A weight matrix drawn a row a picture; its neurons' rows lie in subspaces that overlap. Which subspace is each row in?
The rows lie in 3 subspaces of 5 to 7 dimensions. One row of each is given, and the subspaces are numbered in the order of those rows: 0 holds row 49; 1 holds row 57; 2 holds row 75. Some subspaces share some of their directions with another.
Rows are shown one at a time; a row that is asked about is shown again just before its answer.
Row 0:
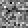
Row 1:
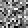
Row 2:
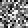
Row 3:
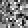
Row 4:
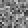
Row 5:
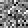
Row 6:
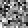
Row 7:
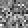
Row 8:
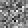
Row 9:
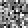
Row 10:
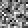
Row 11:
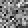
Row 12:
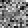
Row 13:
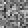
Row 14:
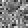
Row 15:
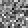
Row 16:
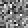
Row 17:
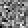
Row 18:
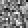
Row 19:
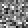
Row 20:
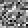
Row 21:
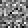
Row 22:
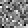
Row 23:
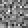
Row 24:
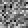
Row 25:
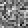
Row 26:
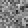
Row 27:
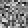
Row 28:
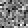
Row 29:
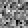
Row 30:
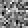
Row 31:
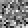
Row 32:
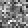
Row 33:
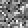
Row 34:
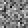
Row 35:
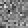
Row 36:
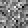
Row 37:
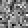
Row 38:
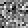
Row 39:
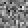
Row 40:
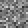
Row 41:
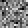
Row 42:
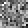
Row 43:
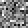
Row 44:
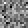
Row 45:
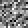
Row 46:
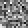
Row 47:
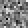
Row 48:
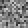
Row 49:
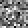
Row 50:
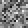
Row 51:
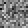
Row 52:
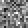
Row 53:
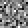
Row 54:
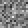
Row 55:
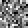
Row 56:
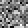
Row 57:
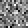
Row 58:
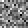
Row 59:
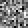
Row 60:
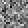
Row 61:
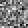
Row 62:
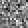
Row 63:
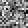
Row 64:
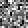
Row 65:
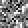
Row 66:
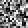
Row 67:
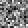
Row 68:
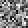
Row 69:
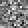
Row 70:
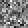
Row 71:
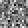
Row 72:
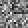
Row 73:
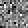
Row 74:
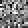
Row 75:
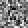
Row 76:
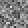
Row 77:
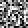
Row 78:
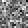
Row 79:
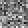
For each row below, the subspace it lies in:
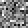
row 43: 1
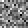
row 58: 1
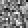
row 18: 2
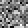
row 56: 0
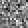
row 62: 2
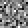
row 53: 0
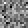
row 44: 2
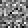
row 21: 1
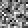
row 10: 0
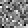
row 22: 0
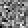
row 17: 1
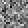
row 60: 2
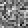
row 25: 2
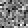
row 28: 0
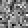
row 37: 1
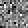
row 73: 1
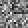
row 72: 1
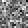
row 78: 1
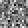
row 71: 1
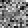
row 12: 1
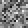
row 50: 2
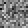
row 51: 2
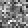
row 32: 1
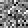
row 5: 1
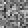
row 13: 2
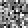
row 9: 0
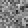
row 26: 0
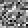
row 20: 0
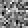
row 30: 0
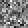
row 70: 2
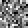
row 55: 1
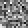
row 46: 1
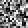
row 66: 0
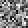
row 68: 0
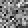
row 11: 0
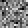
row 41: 1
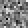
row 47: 0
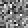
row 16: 1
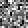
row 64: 0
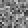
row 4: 1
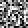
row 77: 2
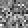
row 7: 1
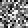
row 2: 1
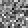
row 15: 1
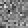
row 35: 1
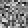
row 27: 1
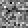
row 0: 0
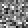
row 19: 0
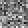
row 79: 1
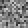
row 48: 2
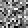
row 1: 2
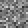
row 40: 0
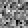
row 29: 0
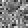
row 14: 1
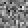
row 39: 0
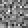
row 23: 1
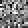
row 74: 1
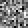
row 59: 0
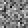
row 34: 2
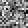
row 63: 1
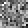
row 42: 0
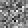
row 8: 0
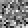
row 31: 0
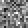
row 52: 2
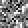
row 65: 2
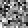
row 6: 1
